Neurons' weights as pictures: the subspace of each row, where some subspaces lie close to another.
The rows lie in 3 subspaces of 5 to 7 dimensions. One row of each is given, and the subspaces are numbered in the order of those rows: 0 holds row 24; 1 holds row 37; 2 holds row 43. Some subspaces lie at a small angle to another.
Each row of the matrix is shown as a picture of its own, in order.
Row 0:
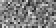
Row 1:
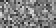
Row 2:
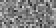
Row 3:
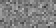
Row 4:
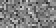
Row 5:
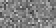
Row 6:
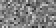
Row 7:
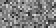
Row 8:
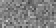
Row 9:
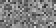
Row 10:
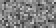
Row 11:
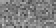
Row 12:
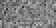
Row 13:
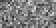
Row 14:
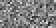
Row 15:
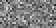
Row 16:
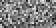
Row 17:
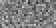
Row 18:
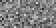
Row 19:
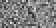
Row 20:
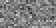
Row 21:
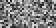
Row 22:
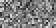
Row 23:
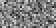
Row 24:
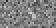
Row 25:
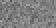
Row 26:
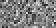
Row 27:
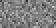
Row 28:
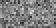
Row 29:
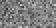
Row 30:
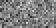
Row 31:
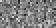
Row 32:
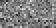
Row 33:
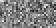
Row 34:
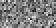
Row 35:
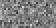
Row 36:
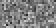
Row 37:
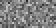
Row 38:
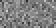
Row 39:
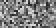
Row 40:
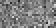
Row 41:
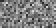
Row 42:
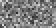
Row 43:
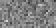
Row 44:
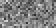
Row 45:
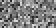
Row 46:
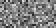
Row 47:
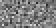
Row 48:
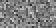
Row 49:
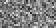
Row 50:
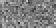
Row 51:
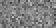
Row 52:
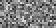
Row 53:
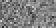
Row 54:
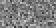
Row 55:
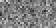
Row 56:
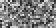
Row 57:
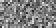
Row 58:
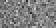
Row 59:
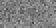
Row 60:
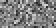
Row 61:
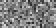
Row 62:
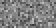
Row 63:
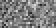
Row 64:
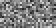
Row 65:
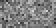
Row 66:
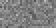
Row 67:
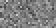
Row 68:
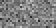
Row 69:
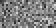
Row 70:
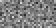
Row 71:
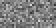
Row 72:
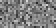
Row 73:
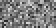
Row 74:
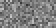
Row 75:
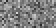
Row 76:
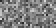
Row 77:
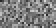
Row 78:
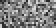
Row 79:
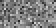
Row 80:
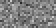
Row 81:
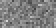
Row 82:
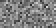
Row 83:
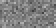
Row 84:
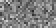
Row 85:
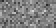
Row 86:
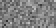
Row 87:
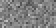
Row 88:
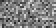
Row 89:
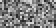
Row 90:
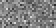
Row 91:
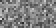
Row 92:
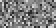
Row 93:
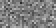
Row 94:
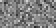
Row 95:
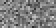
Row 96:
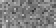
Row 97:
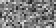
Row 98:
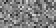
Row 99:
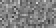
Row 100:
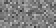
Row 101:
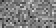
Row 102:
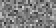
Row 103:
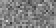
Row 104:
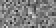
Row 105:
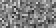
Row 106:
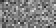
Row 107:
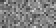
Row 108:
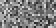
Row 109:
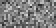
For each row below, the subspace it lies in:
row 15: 1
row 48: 1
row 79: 2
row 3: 2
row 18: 2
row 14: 0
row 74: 1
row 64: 1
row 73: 1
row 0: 1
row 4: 1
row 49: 0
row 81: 2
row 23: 2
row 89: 2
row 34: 0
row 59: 2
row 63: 2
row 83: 2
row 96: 2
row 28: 0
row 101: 1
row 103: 0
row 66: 0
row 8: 1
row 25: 1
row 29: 0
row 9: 2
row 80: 1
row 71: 1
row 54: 1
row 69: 0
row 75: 2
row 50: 0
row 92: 0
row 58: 0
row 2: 2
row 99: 2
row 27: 0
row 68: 1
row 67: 1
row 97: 2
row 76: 2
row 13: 0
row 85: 2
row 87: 1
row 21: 2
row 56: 2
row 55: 2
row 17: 2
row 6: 1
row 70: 0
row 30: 1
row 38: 0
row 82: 1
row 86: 0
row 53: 1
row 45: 1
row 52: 1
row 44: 1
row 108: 0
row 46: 0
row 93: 2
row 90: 1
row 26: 1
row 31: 2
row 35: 2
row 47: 2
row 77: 2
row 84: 0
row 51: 0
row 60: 1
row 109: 1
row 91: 2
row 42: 2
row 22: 1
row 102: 2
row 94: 0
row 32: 1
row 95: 2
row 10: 2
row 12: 2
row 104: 0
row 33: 2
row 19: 1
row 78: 2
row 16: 2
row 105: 2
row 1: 0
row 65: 0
